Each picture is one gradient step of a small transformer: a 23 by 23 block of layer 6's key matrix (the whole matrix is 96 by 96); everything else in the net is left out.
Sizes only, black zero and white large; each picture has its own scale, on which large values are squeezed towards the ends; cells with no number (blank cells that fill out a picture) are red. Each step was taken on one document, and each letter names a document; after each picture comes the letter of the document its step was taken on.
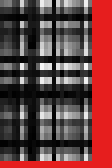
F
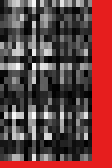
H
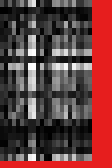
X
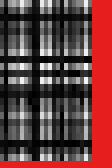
F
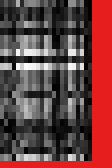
X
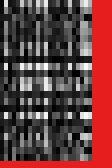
H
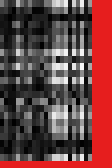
F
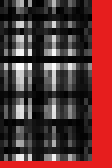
X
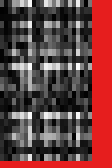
H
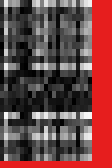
H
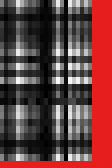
F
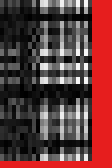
F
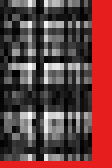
H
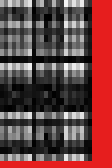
H
